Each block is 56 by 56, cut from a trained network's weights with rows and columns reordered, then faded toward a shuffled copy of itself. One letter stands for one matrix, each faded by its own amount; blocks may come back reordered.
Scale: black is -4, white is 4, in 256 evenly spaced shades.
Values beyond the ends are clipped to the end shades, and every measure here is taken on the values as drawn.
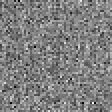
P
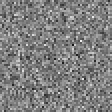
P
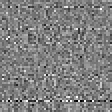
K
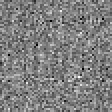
P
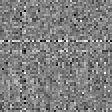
K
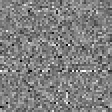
K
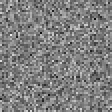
P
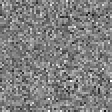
P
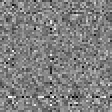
K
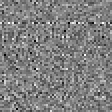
K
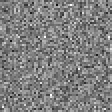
P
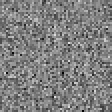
P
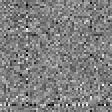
K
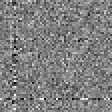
K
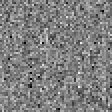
P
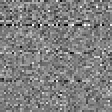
K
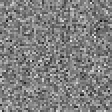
P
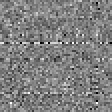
K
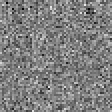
P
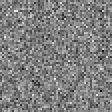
P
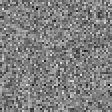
P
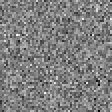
P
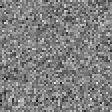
P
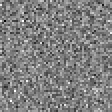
P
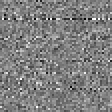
K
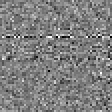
K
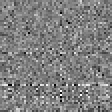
K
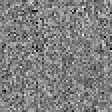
P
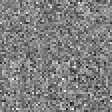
P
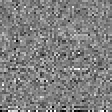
K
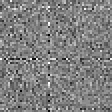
K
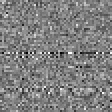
K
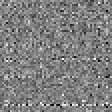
K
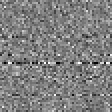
K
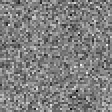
P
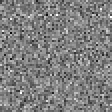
P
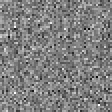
P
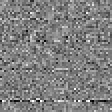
K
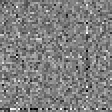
K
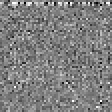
K
